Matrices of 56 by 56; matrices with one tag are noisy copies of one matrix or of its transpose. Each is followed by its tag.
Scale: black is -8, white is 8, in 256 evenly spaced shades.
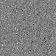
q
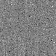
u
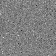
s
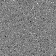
s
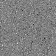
q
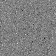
q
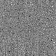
u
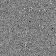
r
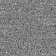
u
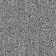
u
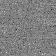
u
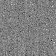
u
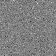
s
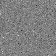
s
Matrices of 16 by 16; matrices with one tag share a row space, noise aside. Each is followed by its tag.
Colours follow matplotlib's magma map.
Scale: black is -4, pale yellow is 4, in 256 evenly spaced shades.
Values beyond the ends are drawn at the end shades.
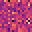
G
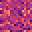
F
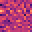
F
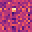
G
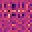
G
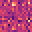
G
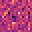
G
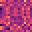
F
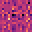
G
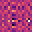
G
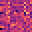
F
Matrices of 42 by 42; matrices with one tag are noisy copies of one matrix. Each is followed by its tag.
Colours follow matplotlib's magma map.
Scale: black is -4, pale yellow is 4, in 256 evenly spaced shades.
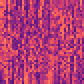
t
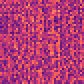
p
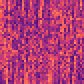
t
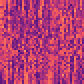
t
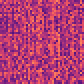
p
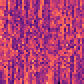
t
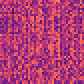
p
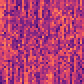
t
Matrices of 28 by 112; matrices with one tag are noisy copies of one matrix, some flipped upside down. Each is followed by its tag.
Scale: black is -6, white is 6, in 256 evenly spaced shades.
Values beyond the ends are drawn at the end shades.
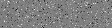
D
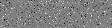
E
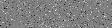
E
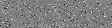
E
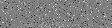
E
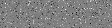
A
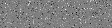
A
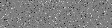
E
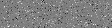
D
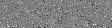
D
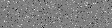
D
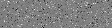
D
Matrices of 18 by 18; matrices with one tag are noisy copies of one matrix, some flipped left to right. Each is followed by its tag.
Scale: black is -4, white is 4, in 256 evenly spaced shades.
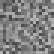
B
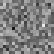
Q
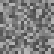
Q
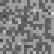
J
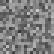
J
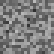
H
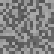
Q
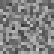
B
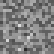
H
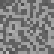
B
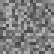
Q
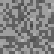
Q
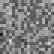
Q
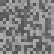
J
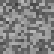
H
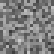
H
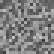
B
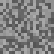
Q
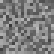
B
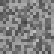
J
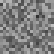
Q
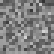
B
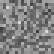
Q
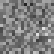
Q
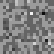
J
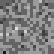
B
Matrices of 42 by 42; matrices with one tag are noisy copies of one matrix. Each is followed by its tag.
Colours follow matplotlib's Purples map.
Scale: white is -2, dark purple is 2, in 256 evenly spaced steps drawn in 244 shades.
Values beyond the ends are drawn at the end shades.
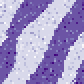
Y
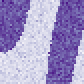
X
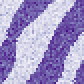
Y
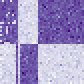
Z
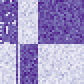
Z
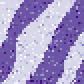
Y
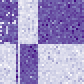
Z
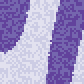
X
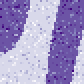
X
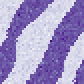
Y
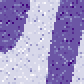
X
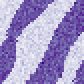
Y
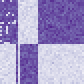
Z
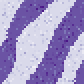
Y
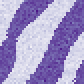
Y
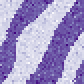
Y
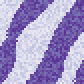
Y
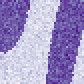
X
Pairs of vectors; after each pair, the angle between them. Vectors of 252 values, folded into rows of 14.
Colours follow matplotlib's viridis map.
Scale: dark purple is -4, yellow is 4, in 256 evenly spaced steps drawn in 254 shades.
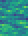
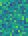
partly opposed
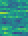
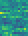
nearly parallel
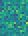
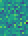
nearly opposite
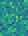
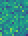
partly aligned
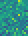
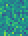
partly opposed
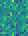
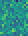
partly aligned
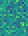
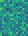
partly aligned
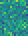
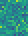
partly aligned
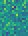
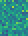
partly aligned
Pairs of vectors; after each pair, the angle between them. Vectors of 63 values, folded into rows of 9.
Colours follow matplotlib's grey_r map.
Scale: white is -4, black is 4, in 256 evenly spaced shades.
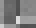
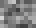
partly aligned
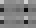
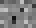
partly opposed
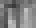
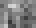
nearly opposite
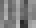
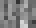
nearly opposite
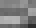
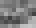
nearly opposite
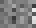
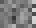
nearly parallel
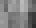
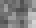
nearly opposite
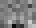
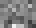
nearly opposite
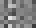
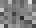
partly aligned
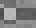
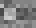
nearly parallel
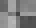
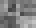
nearly opposite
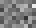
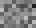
nearly opposite
